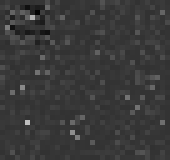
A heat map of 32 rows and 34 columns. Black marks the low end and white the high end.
No overall slope runs across the table. Neither half mirrors the other. No single row or column stands out from its neighbours. The grain is fine, like static. Values change most from cell to cell in the top left. In the top left lies a patch that is rougher than the rest. Overall the values sit about 20% of the way up the scale. The values are skewed, with a long tail toward high values.
